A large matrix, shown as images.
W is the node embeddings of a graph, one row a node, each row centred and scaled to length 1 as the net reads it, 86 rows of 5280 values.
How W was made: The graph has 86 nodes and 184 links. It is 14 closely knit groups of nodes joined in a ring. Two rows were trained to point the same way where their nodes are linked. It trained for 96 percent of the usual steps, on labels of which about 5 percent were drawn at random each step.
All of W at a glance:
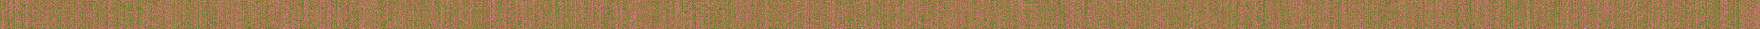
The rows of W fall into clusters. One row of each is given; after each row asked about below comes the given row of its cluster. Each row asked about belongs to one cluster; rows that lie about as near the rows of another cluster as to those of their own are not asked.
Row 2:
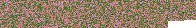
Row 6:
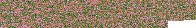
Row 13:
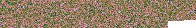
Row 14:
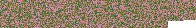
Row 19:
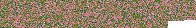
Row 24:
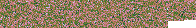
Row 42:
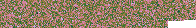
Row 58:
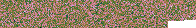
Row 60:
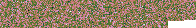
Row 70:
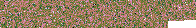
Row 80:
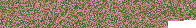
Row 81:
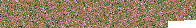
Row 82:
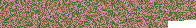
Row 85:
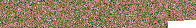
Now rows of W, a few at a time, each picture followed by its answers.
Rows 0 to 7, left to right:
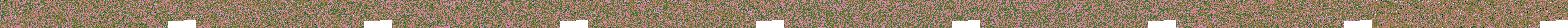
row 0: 19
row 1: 85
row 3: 14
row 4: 14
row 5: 14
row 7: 24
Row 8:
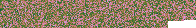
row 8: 13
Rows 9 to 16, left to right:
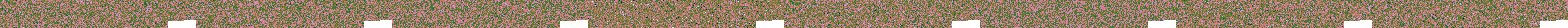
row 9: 13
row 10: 2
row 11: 2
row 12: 81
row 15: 13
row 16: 82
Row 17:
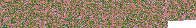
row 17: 60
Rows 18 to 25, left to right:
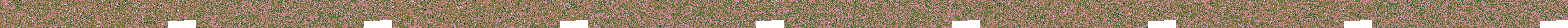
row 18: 82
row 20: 6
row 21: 42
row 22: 60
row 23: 24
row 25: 24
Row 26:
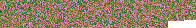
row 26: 81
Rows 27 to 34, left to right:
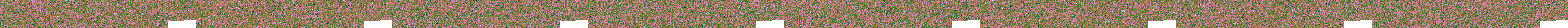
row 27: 42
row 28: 70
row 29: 14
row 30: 19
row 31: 6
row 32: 19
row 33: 58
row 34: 2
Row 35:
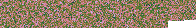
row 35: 2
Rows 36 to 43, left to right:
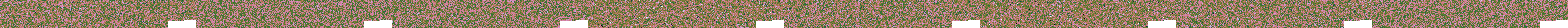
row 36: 2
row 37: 14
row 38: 80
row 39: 81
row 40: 58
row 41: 24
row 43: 6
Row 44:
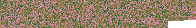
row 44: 19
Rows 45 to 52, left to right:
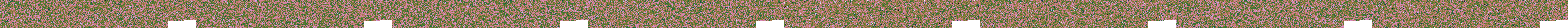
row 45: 24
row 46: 60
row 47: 82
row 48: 81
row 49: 6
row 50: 58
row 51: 80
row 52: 58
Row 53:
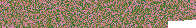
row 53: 85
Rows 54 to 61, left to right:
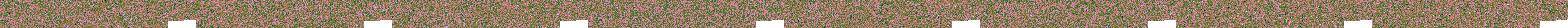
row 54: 24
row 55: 70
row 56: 2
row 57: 14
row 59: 58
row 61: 60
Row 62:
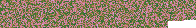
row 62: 13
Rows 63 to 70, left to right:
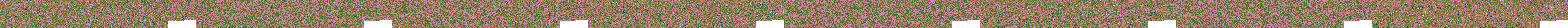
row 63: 70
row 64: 80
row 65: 42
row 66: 85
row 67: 42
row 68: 82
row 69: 42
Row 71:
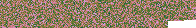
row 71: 85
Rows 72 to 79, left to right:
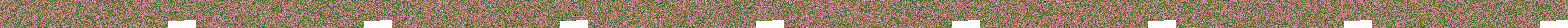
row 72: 82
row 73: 19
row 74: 19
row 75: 2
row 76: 19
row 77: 13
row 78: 60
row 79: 85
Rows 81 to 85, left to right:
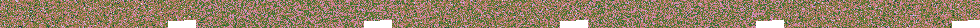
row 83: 58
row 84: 60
